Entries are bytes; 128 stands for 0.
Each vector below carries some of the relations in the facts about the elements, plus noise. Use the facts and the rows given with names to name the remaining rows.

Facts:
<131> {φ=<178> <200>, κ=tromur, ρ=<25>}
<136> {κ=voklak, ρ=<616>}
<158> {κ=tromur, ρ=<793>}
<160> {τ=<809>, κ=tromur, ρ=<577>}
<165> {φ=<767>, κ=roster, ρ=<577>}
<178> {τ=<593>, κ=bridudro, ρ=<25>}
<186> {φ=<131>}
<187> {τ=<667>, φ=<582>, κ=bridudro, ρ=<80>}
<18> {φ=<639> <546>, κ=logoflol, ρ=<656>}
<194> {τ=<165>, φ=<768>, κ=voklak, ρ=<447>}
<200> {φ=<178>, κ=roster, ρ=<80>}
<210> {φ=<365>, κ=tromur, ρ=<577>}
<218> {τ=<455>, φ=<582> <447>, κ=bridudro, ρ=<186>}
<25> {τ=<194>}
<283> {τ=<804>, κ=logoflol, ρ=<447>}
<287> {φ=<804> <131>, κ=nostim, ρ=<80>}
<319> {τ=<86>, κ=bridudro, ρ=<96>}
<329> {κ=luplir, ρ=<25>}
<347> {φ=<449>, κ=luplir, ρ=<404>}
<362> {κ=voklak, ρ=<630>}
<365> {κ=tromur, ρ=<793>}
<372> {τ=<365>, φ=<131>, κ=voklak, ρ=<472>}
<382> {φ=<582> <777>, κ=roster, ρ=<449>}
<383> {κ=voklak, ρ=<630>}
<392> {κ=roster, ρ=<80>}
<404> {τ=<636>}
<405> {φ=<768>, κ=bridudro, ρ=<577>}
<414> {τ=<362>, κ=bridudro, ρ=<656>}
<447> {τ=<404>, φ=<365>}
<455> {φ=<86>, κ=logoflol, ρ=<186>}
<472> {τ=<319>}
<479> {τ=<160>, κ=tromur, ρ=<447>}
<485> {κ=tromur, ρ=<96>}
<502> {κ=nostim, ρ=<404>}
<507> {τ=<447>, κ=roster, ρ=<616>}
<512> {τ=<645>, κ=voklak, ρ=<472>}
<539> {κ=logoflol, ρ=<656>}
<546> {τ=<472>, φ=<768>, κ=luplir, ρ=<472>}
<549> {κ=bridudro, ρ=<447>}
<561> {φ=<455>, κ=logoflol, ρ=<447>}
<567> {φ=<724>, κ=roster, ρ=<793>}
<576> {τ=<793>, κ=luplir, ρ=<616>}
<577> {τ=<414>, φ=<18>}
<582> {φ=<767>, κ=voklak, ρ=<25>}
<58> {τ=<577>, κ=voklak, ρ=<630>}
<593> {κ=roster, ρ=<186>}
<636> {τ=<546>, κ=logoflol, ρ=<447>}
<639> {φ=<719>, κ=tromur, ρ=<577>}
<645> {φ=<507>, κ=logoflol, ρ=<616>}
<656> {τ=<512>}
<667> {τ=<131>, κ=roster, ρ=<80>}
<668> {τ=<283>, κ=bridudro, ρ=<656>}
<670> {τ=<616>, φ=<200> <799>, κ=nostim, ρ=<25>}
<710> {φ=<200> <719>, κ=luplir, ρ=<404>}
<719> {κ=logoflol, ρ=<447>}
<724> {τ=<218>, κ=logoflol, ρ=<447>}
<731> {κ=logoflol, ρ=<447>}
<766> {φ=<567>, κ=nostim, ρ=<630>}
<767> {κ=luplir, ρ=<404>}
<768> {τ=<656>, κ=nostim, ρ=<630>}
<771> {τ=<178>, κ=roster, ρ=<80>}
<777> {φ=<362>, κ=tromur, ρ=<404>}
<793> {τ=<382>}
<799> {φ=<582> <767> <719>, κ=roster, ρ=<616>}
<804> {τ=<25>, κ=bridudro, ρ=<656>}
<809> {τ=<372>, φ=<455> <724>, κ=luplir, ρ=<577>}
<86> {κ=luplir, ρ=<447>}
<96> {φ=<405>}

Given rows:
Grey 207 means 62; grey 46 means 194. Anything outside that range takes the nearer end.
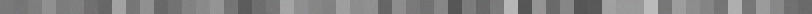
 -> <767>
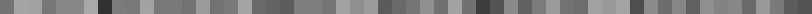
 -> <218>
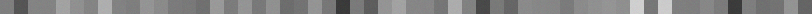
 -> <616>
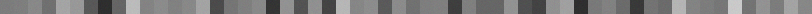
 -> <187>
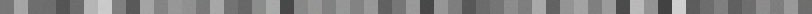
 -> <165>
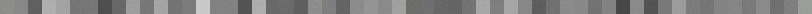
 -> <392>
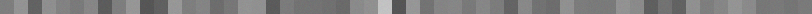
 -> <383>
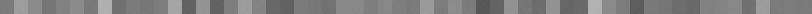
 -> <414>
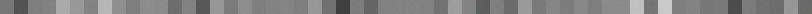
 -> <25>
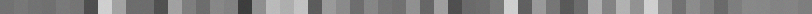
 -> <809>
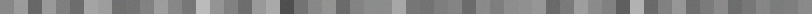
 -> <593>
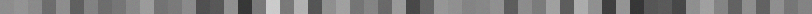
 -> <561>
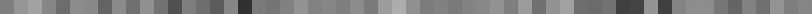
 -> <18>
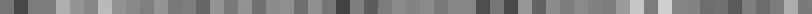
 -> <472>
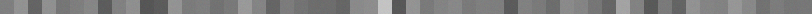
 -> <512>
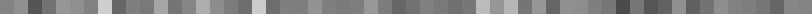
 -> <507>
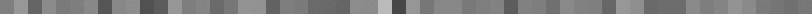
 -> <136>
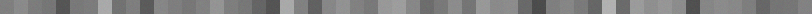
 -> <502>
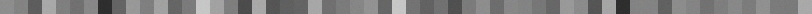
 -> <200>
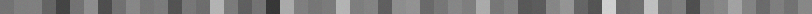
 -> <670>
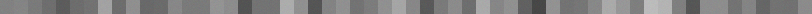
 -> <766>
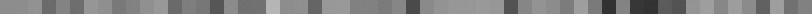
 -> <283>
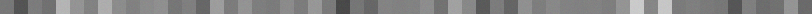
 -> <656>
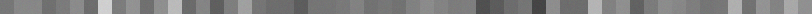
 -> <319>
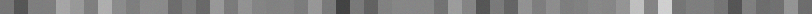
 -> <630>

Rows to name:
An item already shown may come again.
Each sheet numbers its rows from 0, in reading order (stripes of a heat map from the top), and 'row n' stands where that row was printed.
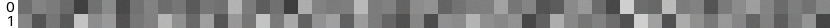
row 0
<670>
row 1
<447>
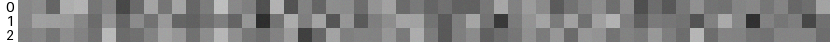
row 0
<771>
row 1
<455>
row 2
<382>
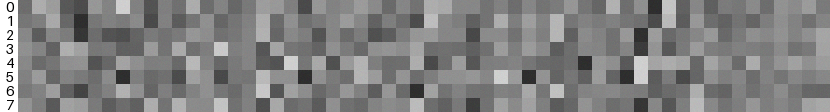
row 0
<405>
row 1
<639>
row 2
<131>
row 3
<392>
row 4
<86>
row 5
<194>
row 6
<210>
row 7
<667>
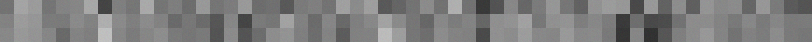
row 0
<218>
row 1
<539>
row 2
<645>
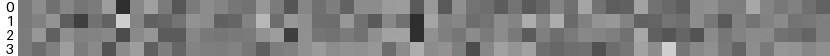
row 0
<582>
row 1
<160>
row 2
<58>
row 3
<546>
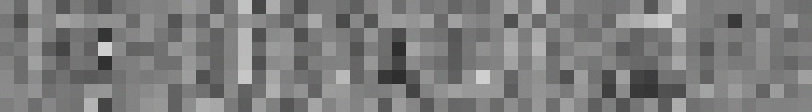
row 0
<365>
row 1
<96>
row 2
<777>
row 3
<160>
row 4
<777>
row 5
<479>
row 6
<283>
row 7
<799>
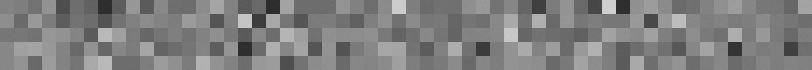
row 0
<287>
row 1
<365>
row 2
<576>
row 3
<455>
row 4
<593>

